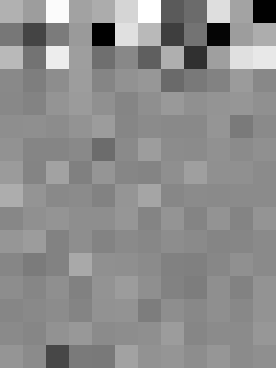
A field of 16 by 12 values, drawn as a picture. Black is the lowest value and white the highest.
Slope: none. Mirror symmetry: none. Seam: horizontal, 20% of the way down, the bottom part calmer.
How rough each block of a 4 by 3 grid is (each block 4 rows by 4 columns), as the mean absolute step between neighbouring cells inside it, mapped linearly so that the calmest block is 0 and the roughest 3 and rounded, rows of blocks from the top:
233 | 000 | 000 | 000
